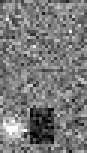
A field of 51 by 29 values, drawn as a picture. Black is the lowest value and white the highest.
Average level on the scale: 50%. Odd patch: lower, in the bottom middle. Bumps: one, in the bottom left. Slope: none. Ninth with the highest average: bottom left.
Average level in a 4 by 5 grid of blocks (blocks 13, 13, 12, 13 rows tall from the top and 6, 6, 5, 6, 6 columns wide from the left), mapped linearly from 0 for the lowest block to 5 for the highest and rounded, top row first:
33333
33333
33333
53023
